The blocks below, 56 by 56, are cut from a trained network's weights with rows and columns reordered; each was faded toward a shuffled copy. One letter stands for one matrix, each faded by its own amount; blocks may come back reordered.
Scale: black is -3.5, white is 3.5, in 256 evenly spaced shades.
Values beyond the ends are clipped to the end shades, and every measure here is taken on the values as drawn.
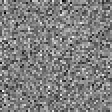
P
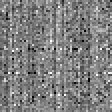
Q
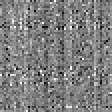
Q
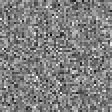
P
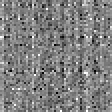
Q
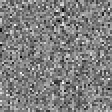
P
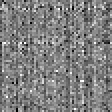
Q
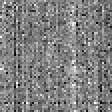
Q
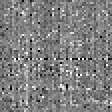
Q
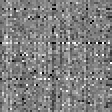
Q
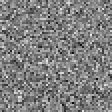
P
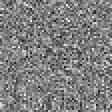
P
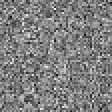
P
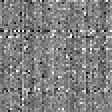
Q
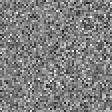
P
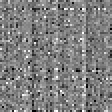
Q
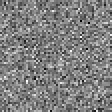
P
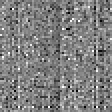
Q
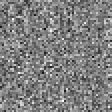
P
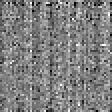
Q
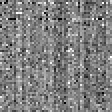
Q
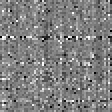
Q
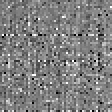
Q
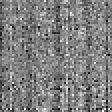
Q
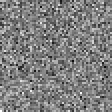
P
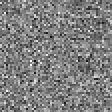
P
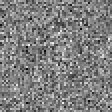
P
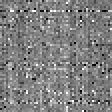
Q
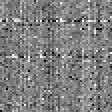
Q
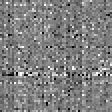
Q
